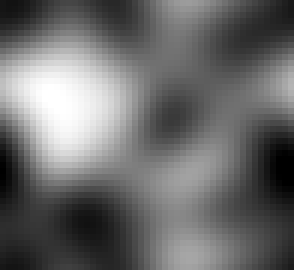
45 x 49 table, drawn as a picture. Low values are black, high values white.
Average level on the scale: 40%. Lone odd cells: none. Ninth with the highest average: middle left. Mirror symmetry: none.
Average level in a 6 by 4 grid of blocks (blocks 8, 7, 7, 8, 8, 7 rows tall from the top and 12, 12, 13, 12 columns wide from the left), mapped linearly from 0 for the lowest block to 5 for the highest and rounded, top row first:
1120 | 5422 | 5512 | 3320 | 0130 | 0031
